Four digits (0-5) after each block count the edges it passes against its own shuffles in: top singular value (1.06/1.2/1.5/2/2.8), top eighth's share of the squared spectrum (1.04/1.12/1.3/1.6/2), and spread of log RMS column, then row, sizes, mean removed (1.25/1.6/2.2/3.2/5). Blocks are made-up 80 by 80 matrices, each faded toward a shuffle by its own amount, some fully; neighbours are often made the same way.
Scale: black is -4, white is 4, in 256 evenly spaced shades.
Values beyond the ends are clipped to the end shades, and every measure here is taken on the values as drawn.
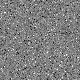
0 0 0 0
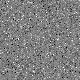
0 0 0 0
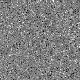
2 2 0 0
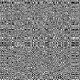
5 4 3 3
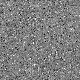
1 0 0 0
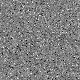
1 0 0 0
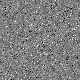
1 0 0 0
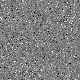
0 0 0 0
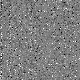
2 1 2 0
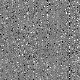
2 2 2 0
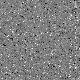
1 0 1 0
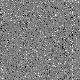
2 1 1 0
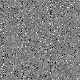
1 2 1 0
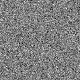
2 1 0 0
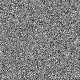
0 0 0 0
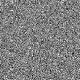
3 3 1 1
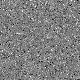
0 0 0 0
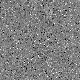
2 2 0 0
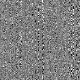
2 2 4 0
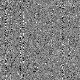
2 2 3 0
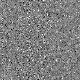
1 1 2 0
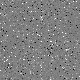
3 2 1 0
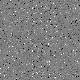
3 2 1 0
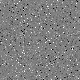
2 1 0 0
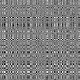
5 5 4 4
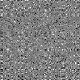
4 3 2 2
